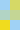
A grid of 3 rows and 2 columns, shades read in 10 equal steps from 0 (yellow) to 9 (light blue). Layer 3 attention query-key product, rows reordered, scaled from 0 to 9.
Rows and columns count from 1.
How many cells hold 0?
1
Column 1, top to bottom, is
9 7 0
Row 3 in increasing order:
0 9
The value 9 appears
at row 1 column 1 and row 3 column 2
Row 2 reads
7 5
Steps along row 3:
up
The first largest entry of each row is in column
1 1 2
